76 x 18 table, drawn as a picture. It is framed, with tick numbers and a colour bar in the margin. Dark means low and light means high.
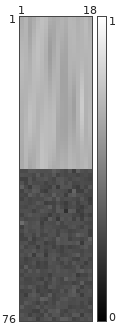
It is made of 2 by 1 panels. Panel 1,1: high, streaked downward, faint in contrast. Panel 2,1: low, fine-grained, faint in contrast.
